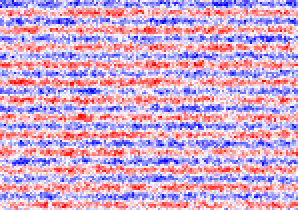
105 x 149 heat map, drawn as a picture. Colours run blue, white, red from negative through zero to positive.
Odd rows or columns: none. Grain: streaks across. Slope: none. Average level on the scale: 50%. Seam: none. Stripes: horizontal, repeating 12 times.
